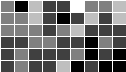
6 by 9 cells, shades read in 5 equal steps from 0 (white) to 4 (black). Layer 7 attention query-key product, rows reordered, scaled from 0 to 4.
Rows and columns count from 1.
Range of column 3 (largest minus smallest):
2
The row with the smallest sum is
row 1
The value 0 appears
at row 1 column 6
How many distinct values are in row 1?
5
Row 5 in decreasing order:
4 4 3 3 3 3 3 2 2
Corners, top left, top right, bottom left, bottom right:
2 1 3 4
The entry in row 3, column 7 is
3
